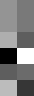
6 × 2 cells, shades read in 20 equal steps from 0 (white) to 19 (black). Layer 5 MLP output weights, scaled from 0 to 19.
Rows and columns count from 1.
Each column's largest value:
19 15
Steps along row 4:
down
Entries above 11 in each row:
0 0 1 1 1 1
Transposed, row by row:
8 8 6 19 12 5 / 10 10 12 0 11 15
